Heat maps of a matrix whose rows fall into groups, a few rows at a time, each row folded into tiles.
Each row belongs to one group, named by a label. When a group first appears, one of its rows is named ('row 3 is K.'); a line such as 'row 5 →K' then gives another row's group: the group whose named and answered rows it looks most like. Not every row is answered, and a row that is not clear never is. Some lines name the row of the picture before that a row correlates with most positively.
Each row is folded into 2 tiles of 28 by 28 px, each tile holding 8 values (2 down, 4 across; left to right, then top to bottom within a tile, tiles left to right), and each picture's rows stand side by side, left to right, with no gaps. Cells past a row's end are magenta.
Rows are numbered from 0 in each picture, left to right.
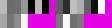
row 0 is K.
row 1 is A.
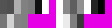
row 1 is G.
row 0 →A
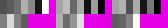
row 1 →K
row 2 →K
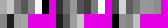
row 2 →K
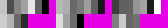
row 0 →G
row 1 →G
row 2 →A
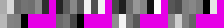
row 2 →A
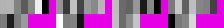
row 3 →K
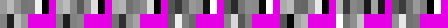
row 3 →A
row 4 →A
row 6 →K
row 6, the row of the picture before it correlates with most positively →2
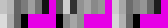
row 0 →G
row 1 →K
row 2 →G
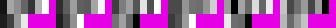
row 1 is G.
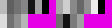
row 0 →K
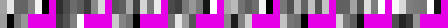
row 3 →A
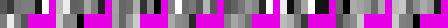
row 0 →A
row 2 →K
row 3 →G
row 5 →G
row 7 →G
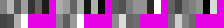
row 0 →K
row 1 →K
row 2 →A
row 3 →A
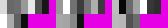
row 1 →G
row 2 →G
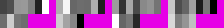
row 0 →A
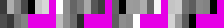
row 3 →G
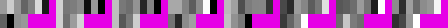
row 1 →K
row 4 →G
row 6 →A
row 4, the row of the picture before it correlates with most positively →3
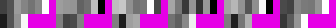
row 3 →K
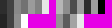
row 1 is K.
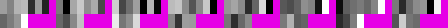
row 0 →K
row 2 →K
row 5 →A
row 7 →A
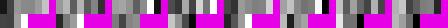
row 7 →G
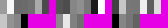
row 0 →G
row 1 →A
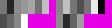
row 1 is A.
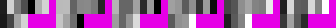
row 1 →G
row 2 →K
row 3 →K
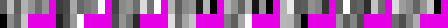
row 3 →K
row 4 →K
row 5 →G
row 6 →G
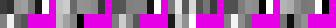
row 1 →G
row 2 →A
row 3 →K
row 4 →A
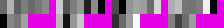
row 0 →K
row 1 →K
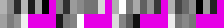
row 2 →G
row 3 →K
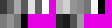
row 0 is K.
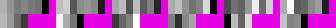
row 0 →G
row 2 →K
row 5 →G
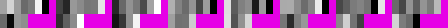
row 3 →K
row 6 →A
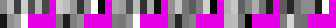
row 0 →K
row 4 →G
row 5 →A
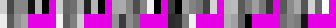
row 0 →K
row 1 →K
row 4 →G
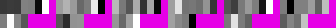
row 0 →A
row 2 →K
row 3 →G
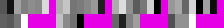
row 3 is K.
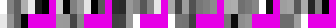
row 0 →G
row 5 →K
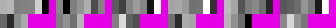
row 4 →G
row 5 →A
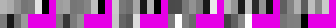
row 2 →K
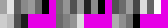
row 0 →G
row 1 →K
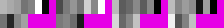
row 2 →K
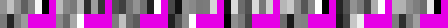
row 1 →K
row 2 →A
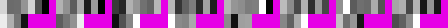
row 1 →K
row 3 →K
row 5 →K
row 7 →K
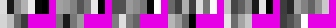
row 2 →A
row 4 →K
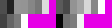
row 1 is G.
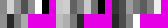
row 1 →G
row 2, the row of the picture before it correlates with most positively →0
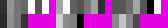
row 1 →G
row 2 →A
